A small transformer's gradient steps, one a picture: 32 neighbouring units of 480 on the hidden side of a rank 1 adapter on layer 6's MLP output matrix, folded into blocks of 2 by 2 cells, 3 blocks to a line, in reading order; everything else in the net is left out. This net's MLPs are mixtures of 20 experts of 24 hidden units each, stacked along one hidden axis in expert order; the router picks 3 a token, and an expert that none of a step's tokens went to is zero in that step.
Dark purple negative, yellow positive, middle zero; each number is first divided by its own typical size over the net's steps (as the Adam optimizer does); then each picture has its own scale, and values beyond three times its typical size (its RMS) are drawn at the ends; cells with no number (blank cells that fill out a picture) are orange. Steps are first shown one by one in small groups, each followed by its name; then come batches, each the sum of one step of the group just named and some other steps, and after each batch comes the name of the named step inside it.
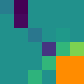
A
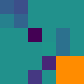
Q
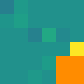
Q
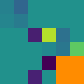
Q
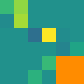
Q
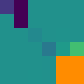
A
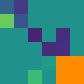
Q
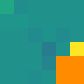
A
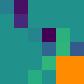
A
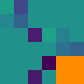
Q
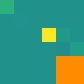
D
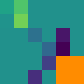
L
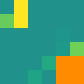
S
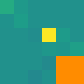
D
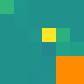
D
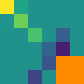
L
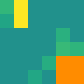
S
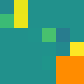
S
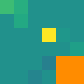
D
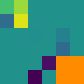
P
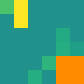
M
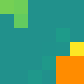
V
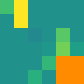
M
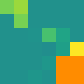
V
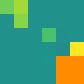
V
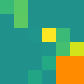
M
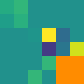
M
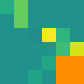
M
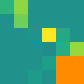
M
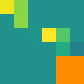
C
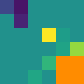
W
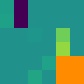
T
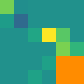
T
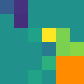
W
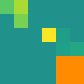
C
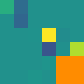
C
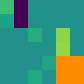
T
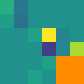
C
